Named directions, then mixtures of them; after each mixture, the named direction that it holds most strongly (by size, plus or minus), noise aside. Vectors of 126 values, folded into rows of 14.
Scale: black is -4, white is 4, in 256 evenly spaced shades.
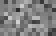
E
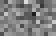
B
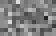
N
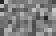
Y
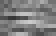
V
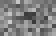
N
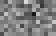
B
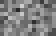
E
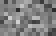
E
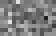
N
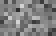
E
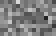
N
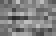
V
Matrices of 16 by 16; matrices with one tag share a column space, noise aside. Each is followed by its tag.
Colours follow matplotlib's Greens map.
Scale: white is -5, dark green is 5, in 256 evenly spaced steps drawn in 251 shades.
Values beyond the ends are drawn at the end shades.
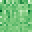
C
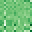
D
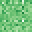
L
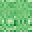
D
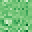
D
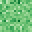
L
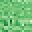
D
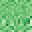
D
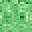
C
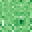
D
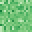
L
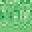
C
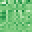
C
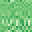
D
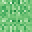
L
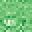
D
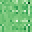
L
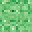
L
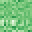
D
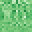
C
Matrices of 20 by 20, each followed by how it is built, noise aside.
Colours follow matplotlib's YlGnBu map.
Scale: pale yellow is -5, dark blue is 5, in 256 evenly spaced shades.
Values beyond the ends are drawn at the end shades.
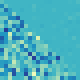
lower triangular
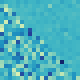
lower triangular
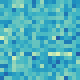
low rank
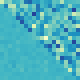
upper triangular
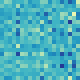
low rank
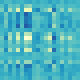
low rank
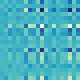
low rank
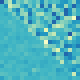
upper triangular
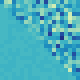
upper triangular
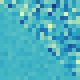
upper triangular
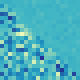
lower triangular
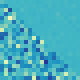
lower triangular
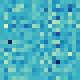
low rank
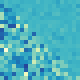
lower triangular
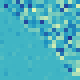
upper triangular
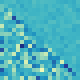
lower triangular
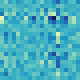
low rank
